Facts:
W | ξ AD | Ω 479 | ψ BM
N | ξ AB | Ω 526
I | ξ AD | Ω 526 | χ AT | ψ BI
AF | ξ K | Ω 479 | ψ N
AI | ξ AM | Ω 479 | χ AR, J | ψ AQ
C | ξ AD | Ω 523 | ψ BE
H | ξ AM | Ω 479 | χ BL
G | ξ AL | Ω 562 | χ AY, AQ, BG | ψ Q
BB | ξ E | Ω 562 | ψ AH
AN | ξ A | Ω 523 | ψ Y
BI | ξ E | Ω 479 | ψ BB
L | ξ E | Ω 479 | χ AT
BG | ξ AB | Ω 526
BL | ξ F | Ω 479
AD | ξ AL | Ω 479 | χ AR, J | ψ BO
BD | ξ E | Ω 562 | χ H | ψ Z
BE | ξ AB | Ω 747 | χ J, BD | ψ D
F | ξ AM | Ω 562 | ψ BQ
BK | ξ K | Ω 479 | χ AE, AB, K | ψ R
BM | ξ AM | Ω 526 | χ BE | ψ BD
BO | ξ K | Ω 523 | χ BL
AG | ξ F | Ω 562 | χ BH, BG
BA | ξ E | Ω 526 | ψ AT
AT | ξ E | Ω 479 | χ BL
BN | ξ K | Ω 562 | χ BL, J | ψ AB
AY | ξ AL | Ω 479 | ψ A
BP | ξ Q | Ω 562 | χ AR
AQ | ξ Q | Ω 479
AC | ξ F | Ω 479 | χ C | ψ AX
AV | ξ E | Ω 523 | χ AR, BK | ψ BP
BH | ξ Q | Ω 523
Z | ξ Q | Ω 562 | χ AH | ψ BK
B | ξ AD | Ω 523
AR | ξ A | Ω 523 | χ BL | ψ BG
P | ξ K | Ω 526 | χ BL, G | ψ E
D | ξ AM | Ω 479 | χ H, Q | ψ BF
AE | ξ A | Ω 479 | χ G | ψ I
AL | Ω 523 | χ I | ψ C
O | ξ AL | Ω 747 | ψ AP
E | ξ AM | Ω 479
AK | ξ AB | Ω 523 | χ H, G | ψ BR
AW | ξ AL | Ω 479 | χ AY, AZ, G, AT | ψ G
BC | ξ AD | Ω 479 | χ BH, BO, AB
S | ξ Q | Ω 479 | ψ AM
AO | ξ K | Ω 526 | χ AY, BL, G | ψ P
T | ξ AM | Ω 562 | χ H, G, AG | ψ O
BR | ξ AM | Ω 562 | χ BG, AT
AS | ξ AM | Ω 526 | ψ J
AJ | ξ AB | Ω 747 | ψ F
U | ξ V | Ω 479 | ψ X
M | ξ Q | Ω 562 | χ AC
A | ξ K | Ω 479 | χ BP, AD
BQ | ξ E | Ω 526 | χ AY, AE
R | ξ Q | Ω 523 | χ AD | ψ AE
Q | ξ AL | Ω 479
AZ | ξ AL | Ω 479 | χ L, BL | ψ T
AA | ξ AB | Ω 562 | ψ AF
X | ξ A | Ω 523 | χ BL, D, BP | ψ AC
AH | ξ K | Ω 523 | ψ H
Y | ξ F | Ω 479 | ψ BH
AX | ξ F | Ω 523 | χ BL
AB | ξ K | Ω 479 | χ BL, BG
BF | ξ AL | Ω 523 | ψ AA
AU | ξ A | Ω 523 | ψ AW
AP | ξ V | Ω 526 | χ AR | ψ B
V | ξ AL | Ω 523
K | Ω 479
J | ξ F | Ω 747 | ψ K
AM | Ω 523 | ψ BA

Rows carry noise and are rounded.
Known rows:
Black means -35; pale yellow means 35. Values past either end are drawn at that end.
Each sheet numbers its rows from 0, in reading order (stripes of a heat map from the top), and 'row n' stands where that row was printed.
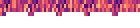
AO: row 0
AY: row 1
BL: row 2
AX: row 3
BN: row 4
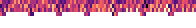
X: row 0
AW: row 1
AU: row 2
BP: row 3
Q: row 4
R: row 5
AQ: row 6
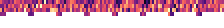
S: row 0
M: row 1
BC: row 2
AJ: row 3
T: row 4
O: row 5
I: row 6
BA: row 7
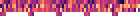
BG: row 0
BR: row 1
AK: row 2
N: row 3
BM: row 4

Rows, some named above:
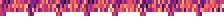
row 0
AI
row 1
X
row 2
B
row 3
AD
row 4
BP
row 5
AH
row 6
Y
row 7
Z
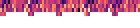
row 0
AF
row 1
E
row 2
BD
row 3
BF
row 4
AJ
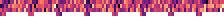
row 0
J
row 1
BK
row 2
AM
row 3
BB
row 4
AE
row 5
X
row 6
AZ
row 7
BM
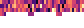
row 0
AX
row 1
C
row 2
BK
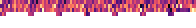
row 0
H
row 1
A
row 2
AI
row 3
AW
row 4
V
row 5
BH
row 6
AC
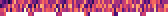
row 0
BE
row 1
BO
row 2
BG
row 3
AV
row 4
AW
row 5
AB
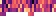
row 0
BI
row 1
AA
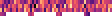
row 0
AZ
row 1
AE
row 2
AG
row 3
BA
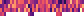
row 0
F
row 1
G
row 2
D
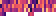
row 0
BA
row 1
K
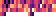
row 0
AP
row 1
AL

